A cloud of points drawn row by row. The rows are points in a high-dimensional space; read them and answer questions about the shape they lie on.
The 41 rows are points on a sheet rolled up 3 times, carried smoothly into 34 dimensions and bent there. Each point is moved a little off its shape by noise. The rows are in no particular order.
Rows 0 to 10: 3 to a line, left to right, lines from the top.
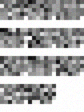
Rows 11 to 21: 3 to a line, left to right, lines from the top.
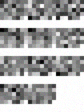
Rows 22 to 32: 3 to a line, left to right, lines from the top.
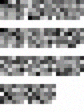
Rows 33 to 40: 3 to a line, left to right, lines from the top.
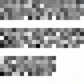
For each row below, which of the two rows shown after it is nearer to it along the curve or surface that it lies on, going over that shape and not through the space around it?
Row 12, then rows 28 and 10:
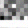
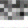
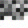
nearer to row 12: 28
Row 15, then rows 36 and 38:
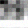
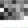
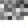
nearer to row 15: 36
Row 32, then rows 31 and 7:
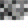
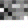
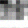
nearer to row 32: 31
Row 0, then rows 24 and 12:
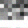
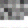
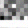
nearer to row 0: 12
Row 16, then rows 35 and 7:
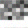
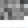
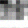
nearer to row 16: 7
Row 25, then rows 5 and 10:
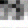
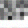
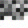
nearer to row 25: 10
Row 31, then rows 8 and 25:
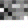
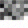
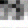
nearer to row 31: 8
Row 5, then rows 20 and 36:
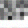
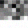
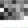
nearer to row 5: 36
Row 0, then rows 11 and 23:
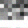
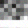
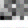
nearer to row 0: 23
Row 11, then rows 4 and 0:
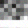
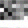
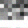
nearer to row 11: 4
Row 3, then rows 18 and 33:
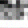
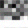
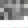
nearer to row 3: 18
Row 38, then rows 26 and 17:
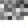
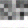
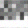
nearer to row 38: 26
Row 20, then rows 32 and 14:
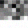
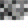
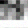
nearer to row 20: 14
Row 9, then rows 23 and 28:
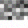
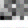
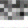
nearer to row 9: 28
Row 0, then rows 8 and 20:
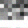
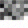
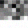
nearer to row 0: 20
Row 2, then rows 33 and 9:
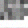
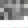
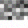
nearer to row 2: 33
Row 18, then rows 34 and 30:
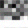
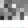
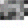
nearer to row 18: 30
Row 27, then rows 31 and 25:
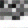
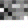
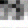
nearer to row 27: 25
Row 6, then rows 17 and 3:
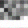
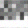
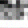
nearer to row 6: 17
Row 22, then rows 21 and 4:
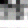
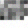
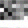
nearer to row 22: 4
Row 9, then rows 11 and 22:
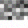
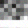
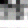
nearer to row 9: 22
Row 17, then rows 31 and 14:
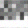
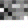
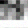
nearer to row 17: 31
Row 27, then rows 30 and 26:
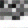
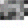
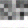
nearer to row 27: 30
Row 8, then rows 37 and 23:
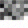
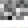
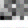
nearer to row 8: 23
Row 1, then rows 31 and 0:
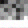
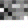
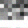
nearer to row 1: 31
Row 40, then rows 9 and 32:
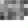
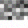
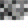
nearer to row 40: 32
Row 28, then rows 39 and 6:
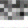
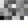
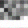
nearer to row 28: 39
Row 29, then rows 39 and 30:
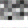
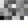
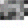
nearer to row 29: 39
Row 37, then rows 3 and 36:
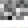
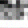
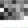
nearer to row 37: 3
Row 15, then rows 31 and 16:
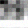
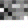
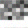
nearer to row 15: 31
